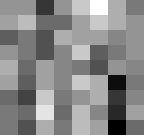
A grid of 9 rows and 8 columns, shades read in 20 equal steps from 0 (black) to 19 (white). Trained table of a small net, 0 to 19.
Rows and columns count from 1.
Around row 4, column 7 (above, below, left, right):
10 11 7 11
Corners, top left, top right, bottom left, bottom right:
11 9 9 8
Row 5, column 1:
13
